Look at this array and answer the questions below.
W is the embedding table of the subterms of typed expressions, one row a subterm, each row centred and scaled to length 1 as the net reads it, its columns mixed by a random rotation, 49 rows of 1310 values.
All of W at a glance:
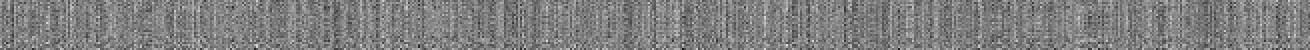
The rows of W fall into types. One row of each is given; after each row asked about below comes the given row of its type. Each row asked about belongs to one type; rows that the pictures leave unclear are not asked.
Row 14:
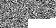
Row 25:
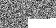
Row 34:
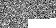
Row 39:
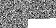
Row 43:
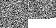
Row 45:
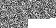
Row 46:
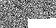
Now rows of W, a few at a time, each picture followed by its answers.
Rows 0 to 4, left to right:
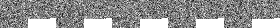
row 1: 25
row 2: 45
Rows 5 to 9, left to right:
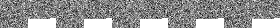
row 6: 39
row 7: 39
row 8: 39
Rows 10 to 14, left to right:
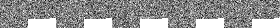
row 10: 45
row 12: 25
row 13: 34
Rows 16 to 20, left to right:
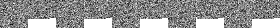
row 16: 34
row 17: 43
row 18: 34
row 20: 39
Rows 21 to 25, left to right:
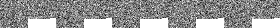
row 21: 25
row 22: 14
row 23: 43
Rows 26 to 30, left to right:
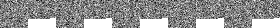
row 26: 14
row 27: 34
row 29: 43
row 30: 45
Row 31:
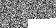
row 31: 34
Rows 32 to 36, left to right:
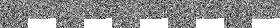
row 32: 25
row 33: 14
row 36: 25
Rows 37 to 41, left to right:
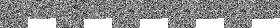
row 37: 25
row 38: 46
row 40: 39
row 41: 39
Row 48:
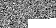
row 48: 34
